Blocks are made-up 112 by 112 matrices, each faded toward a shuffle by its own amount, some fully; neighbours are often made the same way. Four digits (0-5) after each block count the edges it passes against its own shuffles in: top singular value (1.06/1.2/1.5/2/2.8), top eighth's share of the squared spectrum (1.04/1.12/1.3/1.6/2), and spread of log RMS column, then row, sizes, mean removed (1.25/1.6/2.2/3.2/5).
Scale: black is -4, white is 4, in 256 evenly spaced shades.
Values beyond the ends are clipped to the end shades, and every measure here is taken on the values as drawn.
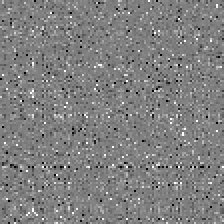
4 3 1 2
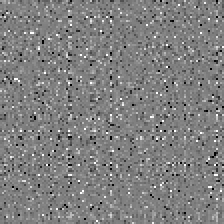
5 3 2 2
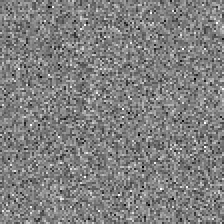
2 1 0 0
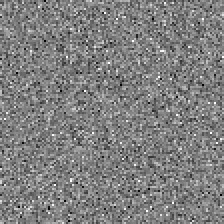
2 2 0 0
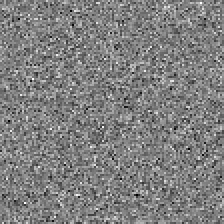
3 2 0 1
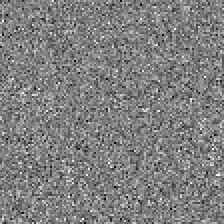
3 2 0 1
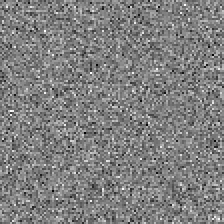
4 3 1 1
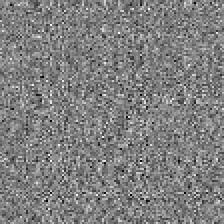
4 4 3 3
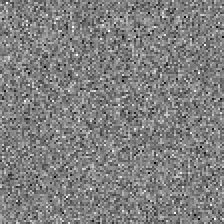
1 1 0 0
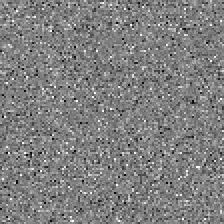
1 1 0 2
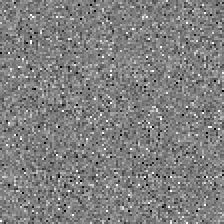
1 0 0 1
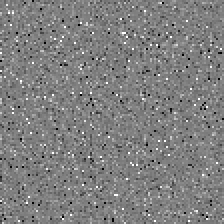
2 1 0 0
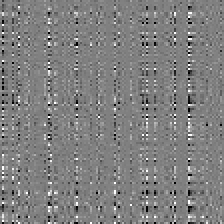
5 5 4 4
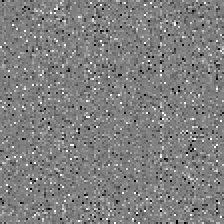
3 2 1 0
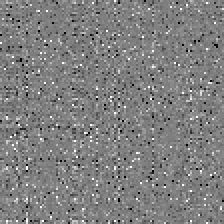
4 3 2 1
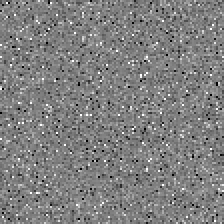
1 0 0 0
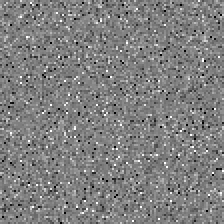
2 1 0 1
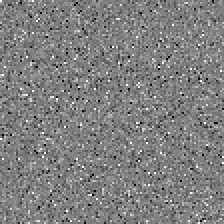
0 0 0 0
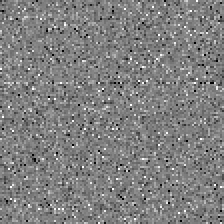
2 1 0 1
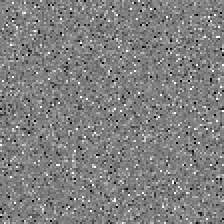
0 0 0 0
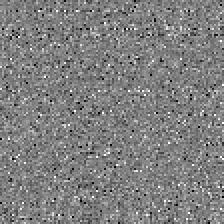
3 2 0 2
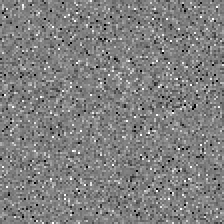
1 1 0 0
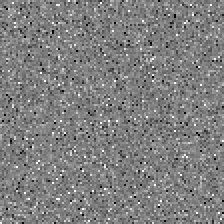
0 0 0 0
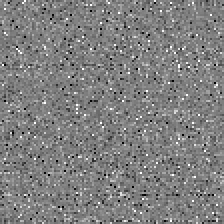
3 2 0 1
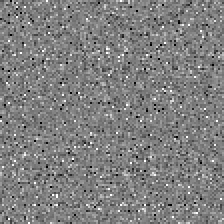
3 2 0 1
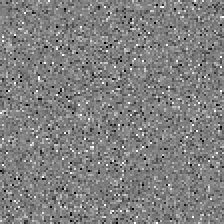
2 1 0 0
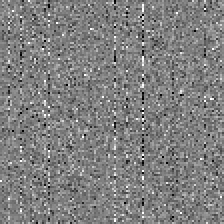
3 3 3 0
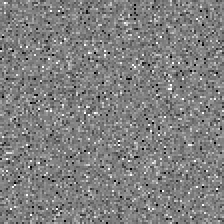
0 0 0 0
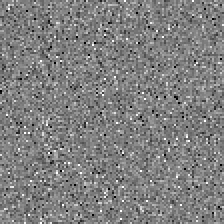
0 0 1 0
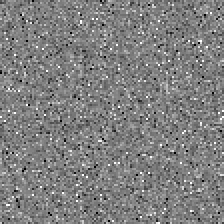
0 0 0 0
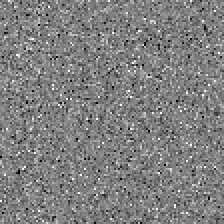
0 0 1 0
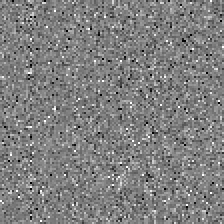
1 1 1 0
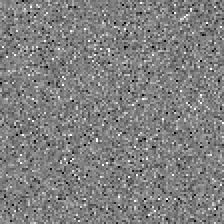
0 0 0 0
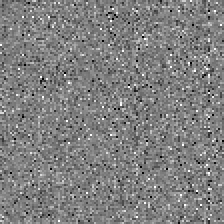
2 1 1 0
